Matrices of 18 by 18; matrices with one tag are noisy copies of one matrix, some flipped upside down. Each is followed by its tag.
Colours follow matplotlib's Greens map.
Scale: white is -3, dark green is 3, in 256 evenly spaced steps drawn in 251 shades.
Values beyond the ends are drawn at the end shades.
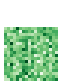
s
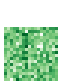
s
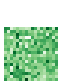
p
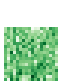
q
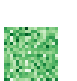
p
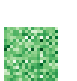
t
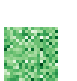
t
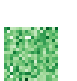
p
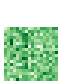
s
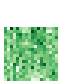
q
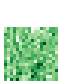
q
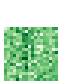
s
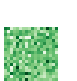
p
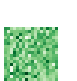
p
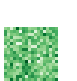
s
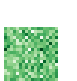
t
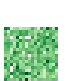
p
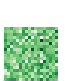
t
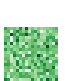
p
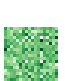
t
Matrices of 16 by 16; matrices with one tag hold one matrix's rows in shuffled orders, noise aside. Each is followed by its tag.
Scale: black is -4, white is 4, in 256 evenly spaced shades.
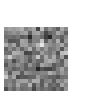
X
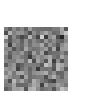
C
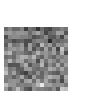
X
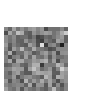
C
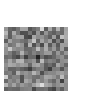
X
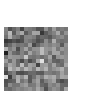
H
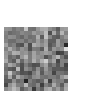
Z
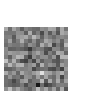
X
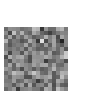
C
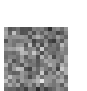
X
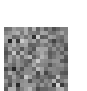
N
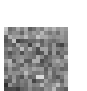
H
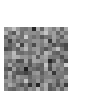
Z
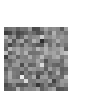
H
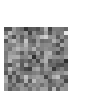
Z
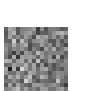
N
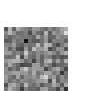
Z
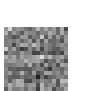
X
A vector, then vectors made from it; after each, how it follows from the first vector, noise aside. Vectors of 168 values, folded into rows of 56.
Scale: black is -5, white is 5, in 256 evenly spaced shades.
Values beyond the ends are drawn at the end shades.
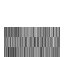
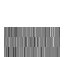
partly zeroed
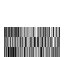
scaled up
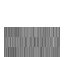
shrunk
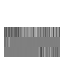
partly zeroed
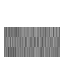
shrunk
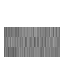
shrunk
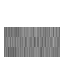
shrunk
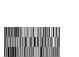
scaled up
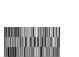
scaled up
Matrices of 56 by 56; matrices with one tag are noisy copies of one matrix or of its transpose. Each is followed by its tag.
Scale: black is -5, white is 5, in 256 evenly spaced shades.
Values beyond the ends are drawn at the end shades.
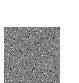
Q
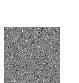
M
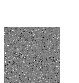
M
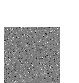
Q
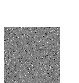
Q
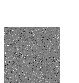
M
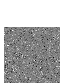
M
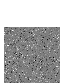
M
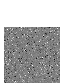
Q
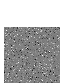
Q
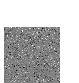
M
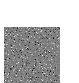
Q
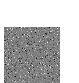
Q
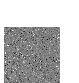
M
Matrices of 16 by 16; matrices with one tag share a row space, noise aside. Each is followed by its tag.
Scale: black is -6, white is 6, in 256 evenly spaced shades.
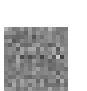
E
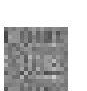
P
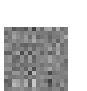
E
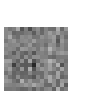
E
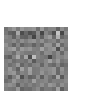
E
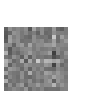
P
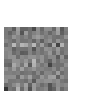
E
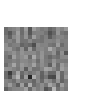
E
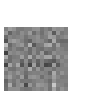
P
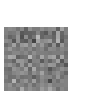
E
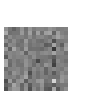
P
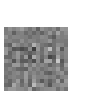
E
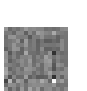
P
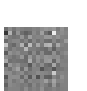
P
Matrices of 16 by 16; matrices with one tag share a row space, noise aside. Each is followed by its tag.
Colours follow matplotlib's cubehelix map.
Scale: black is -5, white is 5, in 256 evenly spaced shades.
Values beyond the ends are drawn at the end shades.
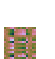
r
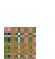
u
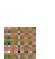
u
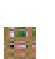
r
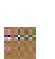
u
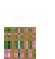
u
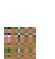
u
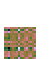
u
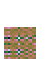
u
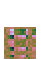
r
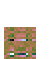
r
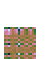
u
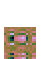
r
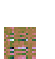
r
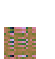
r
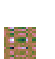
r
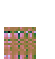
u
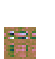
r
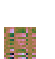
r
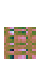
r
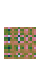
u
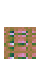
r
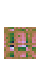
r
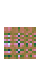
u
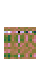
u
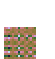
u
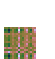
u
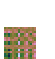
u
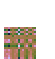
u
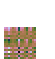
u
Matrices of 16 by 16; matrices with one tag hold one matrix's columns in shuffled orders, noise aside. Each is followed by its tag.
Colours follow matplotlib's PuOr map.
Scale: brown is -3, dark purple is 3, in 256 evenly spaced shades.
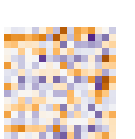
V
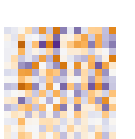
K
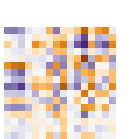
K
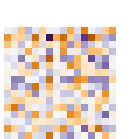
V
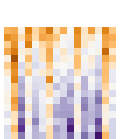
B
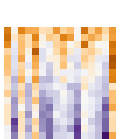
B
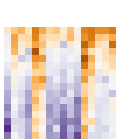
B
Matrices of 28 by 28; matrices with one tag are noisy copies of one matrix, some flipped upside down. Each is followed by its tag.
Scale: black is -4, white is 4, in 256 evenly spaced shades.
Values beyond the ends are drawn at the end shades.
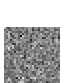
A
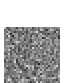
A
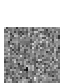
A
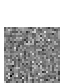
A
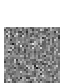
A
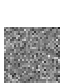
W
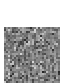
A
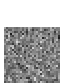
A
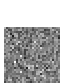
A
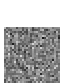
A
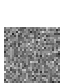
W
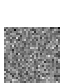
W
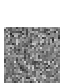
A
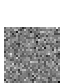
W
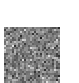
W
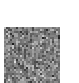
A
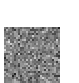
W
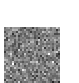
W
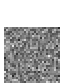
W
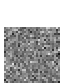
W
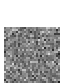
W
